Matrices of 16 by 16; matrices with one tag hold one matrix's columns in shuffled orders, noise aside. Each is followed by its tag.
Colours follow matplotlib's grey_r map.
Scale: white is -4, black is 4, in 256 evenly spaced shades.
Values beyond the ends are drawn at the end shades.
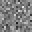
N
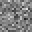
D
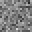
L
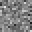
N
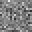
D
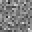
L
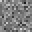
L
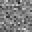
L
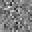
N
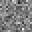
L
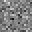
D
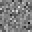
N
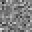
L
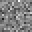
D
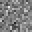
N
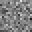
D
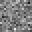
L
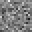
D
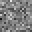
D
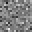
L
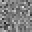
N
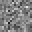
N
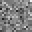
D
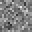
N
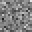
D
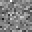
D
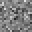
D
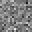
L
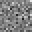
D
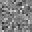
N
